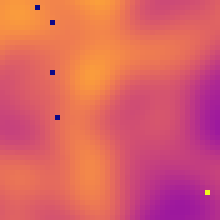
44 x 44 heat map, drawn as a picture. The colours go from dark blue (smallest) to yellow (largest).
Lone odd cells: 5, 1 higher and 4 lower than their neighbours. Slope: up to the top left. Ninth with the lowest average: bottom right. Roughest part: top left.
